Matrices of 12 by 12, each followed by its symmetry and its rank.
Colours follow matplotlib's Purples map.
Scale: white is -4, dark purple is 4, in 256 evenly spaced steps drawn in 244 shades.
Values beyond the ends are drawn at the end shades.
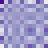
symmetric, rank one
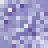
symmetric, full rank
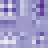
antisymmetric, rank two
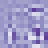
antisymmetric, rank two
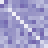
symmetric, full rank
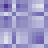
symmetric, rank one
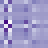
neither, rank one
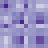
symmetric, rank two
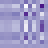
neither, rank one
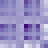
symmetric, rank one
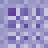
symmetric, rank two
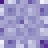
symmetric, rank two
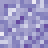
symmetric, full rank
